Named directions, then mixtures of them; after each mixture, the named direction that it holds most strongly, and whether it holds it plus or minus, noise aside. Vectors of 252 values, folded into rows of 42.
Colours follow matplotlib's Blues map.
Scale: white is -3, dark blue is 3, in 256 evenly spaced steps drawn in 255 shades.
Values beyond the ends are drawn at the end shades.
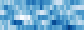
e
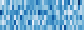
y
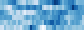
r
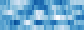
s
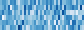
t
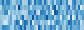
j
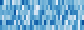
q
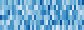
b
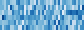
t, minus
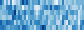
q, plus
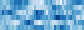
s, minus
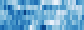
r, minus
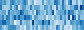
j, minus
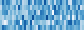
j, plus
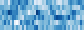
s, minus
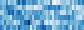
r, minus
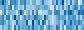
y, minus
